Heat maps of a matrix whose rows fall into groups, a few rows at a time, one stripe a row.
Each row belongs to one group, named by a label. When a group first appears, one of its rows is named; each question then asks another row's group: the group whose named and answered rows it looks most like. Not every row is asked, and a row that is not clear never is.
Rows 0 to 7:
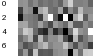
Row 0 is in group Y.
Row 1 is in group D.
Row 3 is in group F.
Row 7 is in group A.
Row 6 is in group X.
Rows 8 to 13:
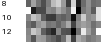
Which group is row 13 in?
F
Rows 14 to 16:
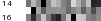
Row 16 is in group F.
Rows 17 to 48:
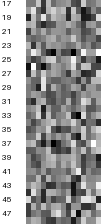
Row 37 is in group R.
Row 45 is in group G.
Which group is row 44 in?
D
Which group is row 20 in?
R
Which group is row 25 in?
X
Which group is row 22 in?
X
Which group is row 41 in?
Y
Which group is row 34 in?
X
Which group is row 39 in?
X
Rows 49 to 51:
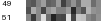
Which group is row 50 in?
D
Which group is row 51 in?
F
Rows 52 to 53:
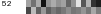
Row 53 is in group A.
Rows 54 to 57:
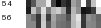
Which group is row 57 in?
Y
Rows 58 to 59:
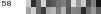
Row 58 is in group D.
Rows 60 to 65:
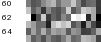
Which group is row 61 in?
G
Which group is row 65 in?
G
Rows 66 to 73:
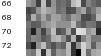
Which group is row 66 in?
Y
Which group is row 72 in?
F
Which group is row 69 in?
X
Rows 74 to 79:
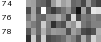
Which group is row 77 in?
F
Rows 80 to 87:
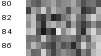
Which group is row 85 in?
A
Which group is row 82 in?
R
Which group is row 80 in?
X
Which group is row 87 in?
A
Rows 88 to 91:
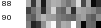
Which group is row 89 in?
D
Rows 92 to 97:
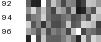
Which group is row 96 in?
Y
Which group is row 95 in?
G
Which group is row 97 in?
A
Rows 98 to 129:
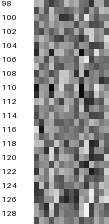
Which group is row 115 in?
F
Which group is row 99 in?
A
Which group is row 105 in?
D
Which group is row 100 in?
F
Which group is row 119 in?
Y
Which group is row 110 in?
D
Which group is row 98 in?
R
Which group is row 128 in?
Y
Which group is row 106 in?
Y
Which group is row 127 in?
Y
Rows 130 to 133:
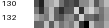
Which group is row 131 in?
F
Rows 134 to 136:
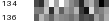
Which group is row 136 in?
D
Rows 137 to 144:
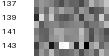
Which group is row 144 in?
A
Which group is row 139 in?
A
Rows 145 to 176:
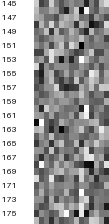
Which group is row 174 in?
X
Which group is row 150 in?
X
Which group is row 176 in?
G
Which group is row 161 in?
Y
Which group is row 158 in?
X
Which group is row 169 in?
X
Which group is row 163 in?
R
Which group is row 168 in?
D
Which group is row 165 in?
D
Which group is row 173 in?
Y
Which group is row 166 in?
Y
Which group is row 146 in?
F
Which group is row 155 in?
F
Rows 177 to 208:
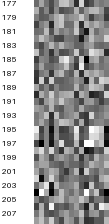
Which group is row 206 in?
A
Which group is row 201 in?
F
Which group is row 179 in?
X
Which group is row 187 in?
D
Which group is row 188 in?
A
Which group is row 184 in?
G
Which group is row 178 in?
G
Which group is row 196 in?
G
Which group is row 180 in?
D
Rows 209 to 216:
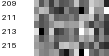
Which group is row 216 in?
F
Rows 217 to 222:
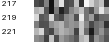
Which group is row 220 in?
X
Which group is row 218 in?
R
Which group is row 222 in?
Y
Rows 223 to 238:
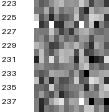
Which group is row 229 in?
R
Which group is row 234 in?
G
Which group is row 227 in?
F
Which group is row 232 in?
Y
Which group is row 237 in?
X
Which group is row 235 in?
A
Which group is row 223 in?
X
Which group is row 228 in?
Y
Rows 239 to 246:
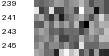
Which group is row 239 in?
X
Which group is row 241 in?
R
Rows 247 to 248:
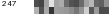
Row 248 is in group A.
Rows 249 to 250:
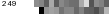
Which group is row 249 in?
Y
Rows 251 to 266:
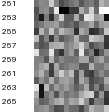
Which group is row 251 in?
A
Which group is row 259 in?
Y
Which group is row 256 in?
G
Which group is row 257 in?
X
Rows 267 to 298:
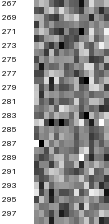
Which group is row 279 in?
G
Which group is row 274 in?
Y
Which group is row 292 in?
X
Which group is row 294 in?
G
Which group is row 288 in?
Y
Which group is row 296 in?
F
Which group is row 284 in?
R
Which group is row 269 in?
R
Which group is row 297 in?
R
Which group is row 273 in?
R
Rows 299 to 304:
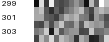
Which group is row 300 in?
R
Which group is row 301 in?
R
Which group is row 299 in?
A
